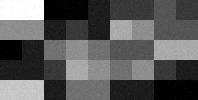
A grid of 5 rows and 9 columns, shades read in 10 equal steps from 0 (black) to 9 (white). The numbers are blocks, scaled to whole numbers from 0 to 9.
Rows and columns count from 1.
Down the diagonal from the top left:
9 5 4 6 4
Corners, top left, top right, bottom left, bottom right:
9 2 7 0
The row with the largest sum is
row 3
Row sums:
28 31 32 27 25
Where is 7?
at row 5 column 1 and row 5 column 2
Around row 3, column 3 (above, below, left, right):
1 2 1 5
